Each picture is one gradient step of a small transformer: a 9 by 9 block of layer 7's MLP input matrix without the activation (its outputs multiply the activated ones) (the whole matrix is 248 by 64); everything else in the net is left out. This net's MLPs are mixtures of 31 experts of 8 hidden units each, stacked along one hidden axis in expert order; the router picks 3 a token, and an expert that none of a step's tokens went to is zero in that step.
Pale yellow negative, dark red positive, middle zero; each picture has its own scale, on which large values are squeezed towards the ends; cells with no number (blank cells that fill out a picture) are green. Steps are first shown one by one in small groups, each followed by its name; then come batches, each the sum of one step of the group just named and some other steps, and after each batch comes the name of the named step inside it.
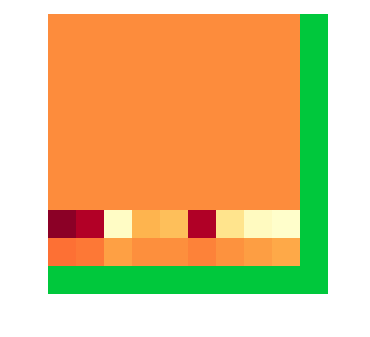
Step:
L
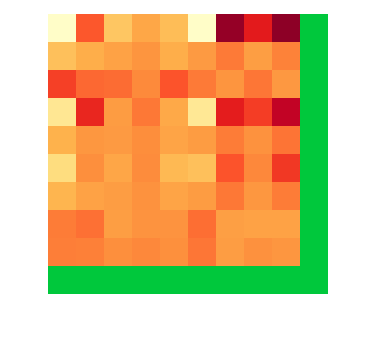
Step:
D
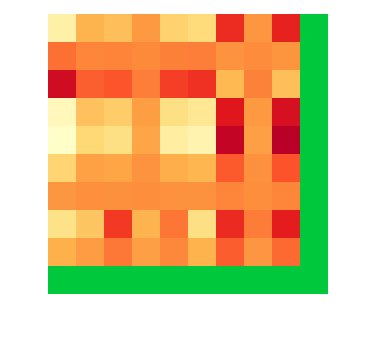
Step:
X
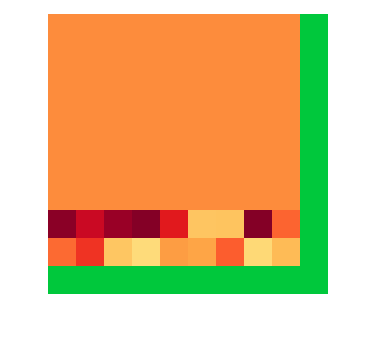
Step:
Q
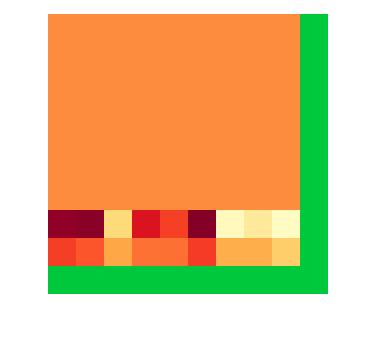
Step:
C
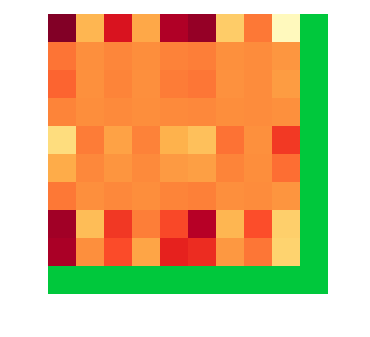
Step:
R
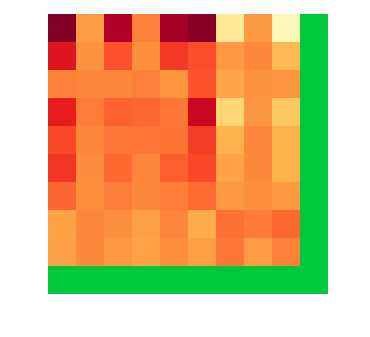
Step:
Q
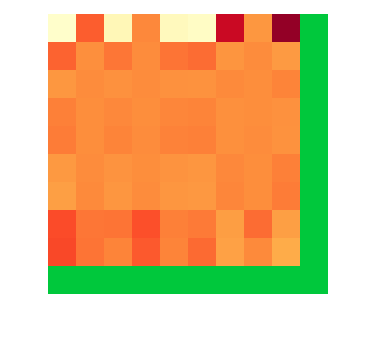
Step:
Q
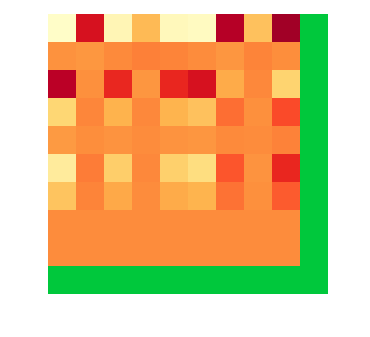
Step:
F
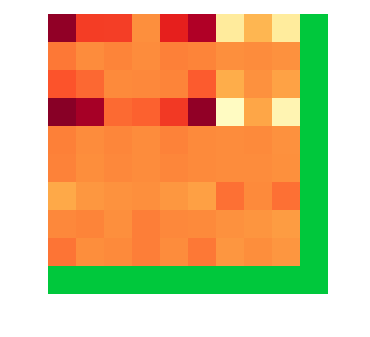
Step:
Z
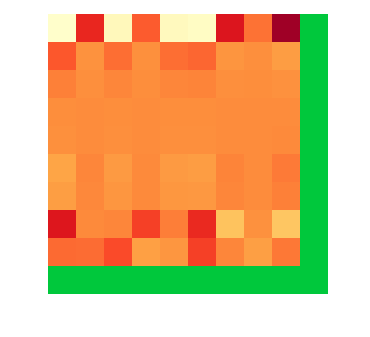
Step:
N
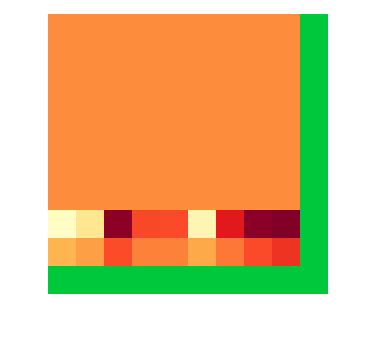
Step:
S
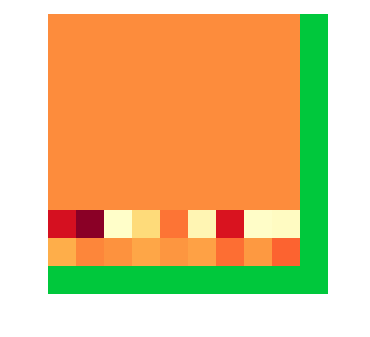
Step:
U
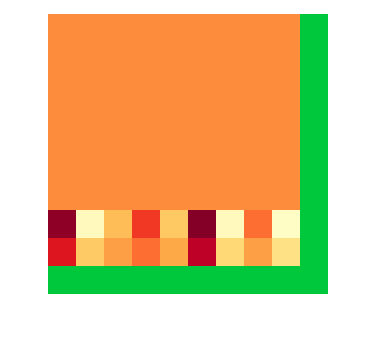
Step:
S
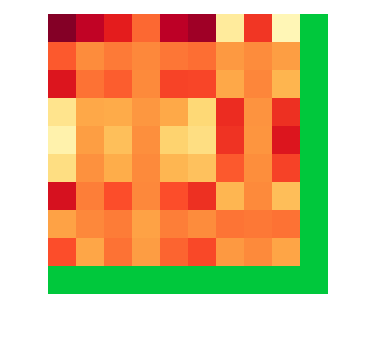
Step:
S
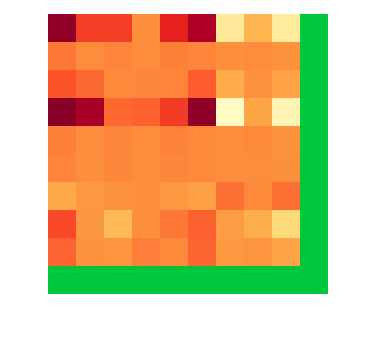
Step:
Z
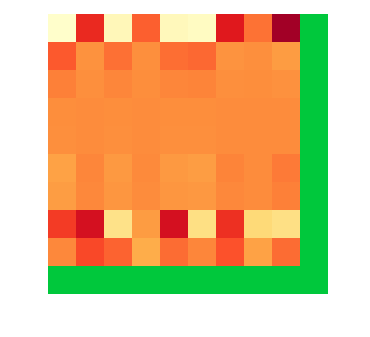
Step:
N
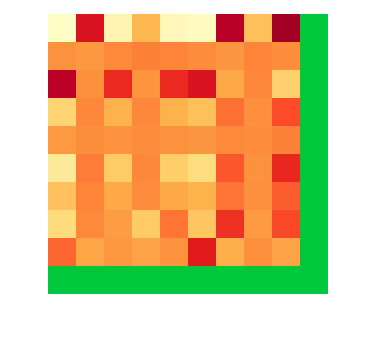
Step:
F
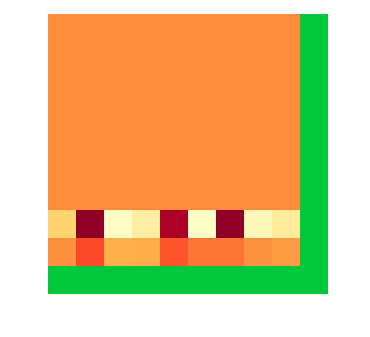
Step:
U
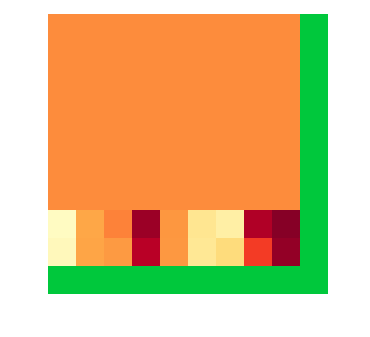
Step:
S
